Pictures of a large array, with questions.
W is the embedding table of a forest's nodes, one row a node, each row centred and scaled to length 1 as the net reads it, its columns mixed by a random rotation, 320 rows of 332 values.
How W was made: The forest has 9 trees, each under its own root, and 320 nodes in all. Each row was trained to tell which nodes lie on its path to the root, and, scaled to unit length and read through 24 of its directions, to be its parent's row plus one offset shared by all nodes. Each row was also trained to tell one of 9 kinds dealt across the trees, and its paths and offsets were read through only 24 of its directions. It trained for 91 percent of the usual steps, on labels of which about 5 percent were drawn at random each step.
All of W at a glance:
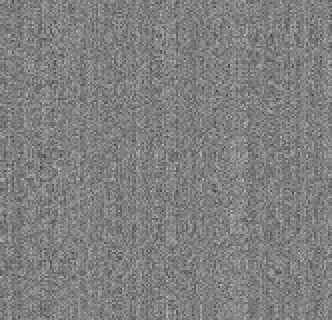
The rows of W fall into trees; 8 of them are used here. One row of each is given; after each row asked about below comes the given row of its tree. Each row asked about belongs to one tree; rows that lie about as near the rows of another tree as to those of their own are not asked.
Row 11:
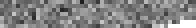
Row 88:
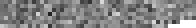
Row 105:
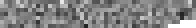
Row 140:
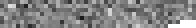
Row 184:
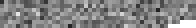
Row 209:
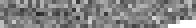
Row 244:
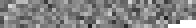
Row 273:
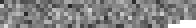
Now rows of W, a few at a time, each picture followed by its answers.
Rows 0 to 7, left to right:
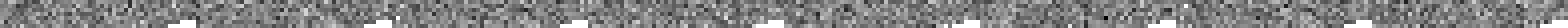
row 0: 88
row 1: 184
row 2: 88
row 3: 88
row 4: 11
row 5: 105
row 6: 88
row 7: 88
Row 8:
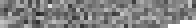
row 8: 273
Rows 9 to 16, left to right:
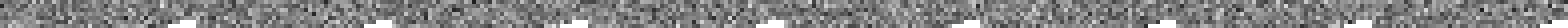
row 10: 273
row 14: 105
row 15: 244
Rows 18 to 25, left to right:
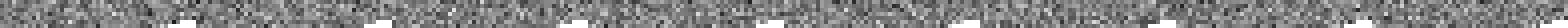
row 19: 209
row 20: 273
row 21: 11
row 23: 184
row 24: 273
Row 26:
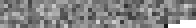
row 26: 11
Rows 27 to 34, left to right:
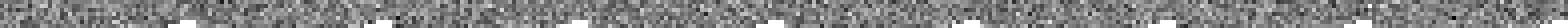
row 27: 184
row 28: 273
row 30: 273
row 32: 88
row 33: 105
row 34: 11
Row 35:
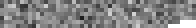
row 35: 140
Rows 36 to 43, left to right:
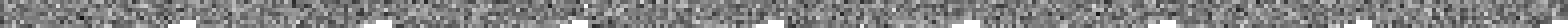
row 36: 209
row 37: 11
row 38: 105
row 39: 184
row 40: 140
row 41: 11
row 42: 11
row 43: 184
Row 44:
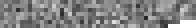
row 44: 184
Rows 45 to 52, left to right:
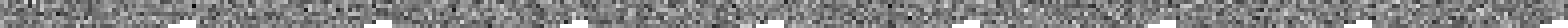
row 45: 140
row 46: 105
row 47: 184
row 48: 244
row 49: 244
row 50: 88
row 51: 184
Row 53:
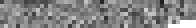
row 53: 11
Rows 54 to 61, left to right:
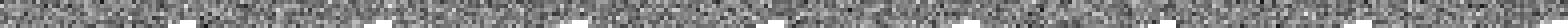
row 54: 105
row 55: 244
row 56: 11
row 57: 273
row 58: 11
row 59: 184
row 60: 140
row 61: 11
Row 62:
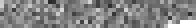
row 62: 105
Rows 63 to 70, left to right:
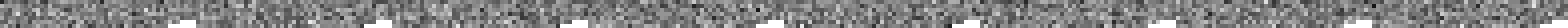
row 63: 11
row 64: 140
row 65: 11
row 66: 88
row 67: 244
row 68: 11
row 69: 11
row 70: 184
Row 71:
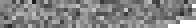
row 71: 105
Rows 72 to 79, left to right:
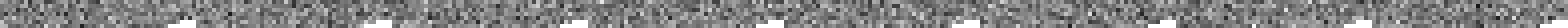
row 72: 88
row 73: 11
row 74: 209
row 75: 11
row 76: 140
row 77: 244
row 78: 140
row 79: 244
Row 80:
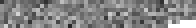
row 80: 11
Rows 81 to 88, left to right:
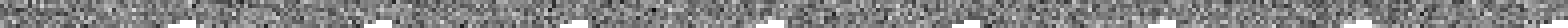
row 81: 184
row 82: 88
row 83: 140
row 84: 11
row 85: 184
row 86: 140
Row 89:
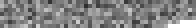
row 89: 11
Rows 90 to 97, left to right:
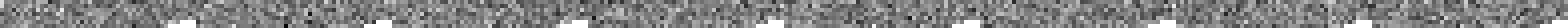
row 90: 105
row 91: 244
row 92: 11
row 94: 105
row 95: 105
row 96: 140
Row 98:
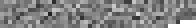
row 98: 244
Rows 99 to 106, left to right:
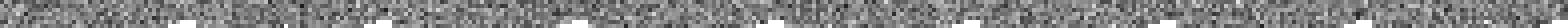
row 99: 244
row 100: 105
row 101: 11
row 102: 273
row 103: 88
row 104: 184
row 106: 184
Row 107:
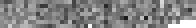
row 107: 105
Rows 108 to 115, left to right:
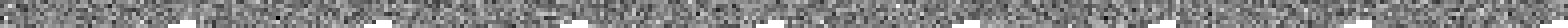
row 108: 88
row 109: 11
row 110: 105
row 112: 184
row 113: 88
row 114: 11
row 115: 184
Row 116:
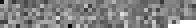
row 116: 140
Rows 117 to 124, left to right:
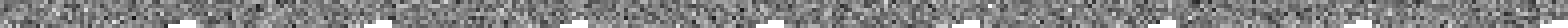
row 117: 273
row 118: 11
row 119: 184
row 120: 88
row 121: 244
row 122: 273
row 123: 88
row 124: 11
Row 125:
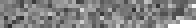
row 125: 11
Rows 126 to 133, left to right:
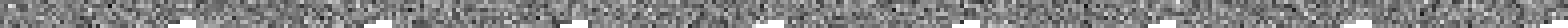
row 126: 273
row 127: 88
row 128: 184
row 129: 244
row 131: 244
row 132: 88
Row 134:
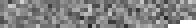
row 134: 244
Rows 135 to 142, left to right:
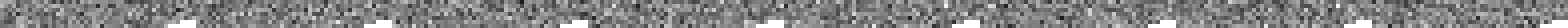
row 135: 209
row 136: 88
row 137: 11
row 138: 244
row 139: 184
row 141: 11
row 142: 88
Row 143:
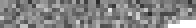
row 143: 140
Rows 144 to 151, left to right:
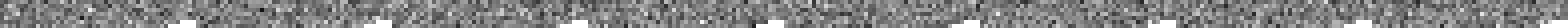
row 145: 11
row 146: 184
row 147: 273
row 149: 11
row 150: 244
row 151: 11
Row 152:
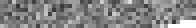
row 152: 88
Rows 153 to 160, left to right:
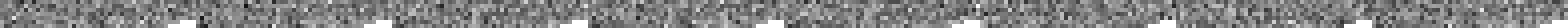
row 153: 88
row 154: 140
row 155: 244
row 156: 140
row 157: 105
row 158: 88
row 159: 184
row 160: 140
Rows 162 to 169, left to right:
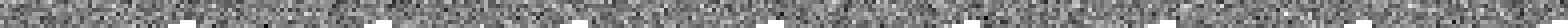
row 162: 184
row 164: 140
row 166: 184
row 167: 184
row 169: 184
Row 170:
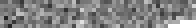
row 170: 11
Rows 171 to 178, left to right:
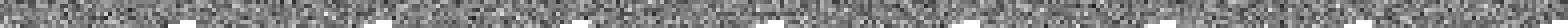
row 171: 88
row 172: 140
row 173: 184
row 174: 11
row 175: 88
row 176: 88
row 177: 11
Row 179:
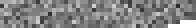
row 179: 184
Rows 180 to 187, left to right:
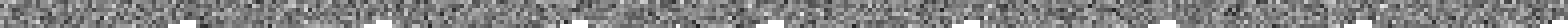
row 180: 184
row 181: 184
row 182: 273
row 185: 88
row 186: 140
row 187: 105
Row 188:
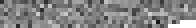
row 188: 88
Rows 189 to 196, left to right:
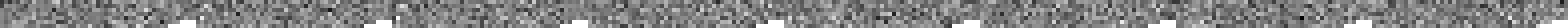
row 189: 140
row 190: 88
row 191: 88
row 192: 273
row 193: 88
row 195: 244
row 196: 88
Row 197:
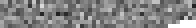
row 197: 140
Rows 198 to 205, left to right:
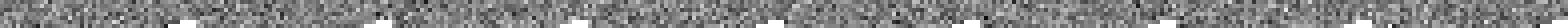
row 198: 273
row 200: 88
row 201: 184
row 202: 244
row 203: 105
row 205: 244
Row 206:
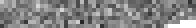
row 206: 184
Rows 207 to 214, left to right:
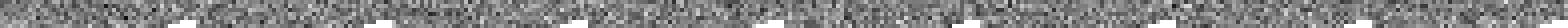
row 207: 88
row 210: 184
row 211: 140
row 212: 184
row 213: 140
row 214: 88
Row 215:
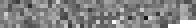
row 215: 140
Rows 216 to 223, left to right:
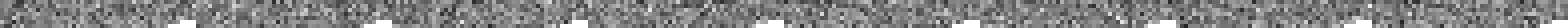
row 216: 88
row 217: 184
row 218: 140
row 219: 105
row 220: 88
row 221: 88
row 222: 11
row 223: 88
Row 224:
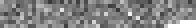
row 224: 88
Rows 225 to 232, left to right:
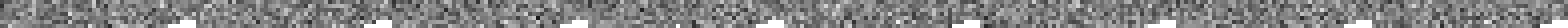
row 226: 105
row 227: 140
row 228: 140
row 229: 11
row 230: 184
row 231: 140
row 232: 140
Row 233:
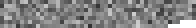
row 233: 140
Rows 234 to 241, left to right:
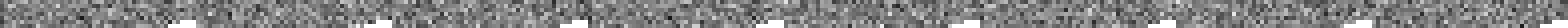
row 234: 209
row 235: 11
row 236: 140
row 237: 209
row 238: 88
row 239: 184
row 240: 184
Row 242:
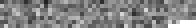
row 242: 11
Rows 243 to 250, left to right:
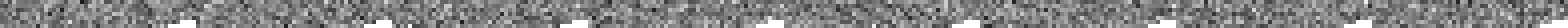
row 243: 184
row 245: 209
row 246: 11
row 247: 88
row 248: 105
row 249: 244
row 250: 140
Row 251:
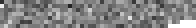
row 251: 273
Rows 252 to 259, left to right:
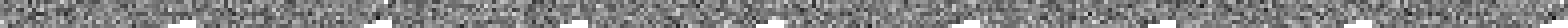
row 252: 11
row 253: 244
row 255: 273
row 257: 88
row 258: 140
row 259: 244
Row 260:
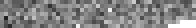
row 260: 140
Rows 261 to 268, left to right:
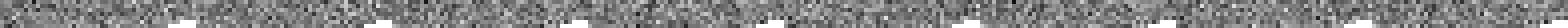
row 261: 88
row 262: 273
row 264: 184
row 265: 105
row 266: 88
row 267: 209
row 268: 88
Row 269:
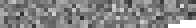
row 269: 11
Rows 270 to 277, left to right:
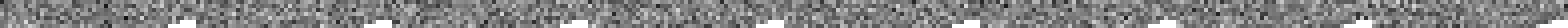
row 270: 244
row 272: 244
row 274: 273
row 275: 140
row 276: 88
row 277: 184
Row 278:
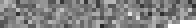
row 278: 140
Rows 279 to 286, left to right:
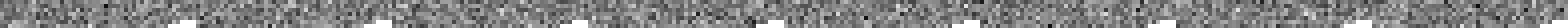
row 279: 209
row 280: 184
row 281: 140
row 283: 11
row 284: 140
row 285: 140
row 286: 105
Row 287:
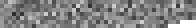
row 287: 88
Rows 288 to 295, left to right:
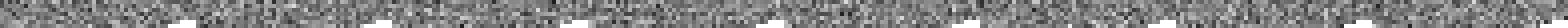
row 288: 140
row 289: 184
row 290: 11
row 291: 273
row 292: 11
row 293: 140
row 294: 105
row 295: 273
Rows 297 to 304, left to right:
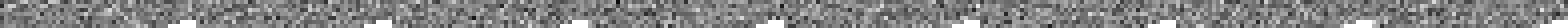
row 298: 244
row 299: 11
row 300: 140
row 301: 105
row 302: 184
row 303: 273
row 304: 11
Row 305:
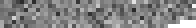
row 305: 88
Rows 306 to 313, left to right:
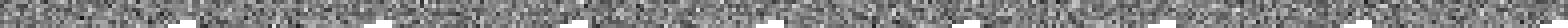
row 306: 11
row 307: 140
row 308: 184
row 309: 140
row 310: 244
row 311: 184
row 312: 184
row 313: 140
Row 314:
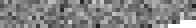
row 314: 184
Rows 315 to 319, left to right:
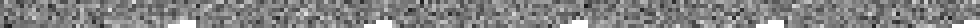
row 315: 140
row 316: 184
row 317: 140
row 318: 140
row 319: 244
